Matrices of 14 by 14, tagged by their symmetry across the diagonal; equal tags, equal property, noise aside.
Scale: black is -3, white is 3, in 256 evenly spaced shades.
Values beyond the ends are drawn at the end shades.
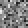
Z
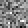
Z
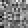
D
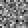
D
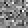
Z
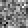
D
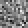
D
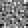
D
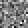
D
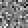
D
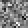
D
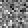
D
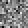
Z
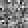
D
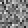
Z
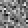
Z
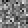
Z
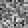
Z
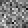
Z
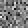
Z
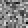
Z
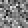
D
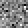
Z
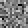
Z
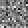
D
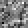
D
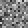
D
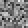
Z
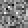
D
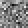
Z
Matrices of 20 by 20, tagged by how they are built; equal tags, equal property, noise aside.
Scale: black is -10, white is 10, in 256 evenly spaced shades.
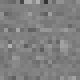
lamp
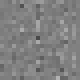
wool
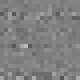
lamp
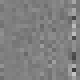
wool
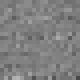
lamp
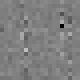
wool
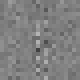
wool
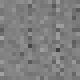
wool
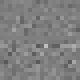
lamp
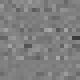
lamp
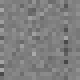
wool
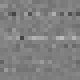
lamp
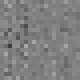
wool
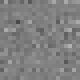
lamp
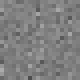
wool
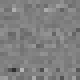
lamp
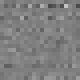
lamp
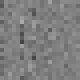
wool
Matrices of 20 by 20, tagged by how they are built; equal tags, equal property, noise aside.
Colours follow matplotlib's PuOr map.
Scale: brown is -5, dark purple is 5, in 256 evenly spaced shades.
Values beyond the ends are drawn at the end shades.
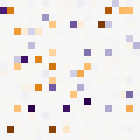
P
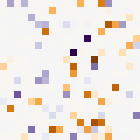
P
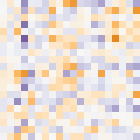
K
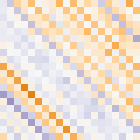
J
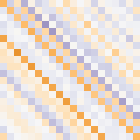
J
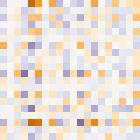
K
